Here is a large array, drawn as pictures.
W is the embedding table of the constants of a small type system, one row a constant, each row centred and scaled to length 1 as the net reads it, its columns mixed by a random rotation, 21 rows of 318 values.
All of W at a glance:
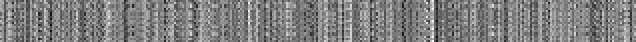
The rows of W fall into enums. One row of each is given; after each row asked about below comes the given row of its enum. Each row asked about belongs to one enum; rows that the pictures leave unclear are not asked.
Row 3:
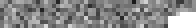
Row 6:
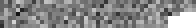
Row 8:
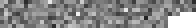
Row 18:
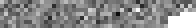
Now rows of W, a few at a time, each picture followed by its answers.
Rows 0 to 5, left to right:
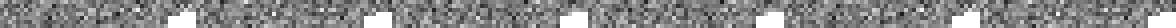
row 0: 18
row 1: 8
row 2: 3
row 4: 18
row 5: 8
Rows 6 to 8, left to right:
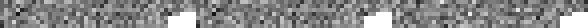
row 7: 6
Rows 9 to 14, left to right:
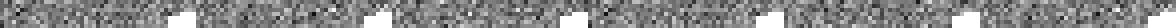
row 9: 6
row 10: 18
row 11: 8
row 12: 6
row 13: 3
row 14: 18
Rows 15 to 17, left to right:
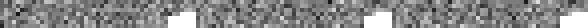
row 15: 6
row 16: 3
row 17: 3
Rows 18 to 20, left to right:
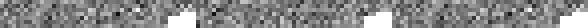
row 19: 6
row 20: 18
